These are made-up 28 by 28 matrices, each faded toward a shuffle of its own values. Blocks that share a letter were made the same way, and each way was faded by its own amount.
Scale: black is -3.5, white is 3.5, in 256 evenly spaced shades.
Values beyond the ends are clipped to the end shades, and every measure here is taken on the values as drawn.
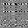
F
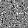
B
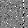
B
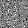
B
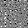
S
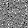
B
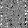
S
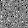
B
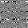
F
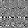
F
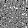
B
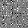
S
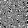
B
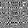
F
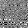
F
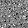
B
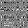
F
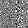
S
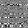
F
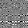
F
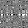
F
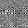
F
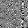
S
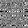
F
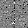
B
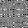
F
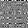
F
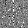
B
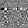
F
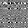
F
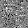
S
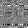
F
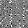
S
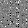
S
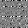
F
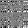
F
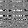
F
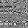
F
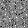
B
